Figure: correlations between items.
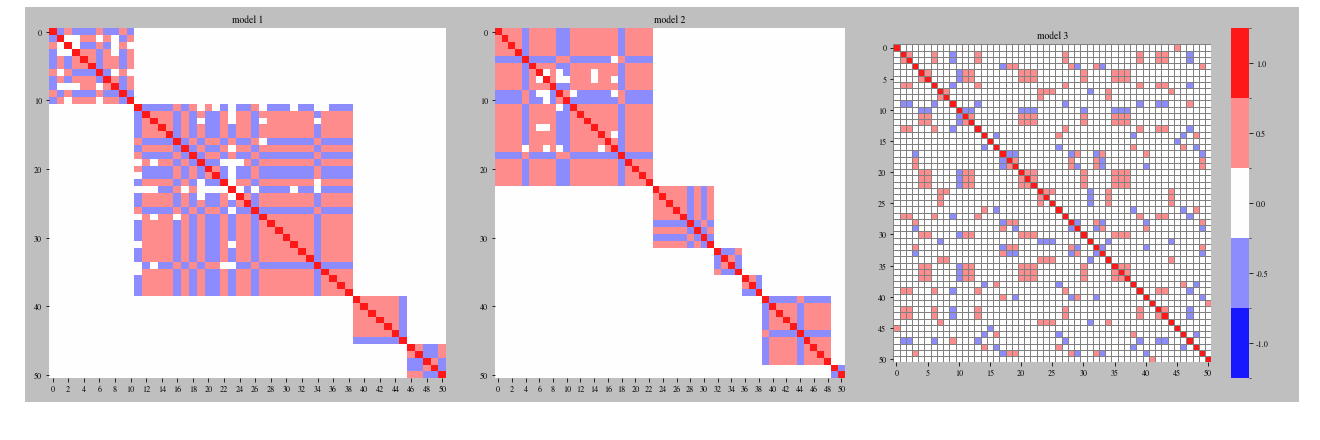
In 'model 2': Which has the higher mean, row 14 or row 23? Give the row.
14
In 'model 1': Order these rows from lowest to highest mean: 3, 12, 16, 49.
16, 49, 3, 12
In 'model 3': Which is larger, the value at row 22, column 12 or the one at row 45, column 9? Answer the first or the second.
the first
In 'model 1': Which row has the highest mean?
31
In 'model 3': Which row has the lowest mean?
10
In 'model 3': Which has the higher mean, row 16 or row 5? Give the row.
5
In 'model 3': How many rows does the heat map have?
51
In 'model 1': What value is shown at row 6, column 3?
-0.5
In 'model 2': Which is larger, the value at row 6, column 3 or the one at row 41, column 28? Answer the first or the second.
the first
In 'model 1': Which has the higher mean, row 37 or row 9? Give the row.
37
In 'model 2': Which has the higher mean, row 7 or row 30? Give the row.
7
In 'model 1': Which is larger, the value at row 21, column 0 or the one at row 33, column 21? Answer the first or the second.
the first
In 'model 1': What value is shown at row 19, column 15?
0.5
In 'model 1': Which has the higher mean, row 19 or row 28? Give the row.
28
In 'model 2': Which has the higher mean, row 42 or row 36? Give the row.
42
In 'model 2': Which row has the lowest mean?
18
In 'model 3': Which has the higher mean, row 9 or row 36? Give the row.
36
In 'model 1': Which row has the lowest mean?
21
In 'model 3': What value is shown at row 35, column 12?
0.5
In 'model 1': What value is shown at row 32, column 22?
0.5
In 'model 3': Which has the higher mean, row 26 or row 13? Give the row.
13
